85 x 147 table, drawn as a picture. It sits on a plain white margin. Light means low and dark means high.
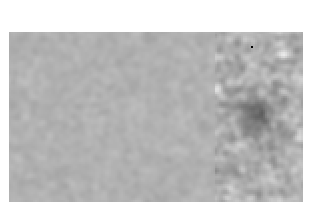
Histogram: skewed, a long tail of high values. Bumps: one, in the middle right. Lone odd cells: 1, higher than its neighbours. Seam: vertical, 70% of the way across, the left part calmer. Ninth with the highest average: middle right. Odd rows or columns: none. Average level on the scale: 30%.
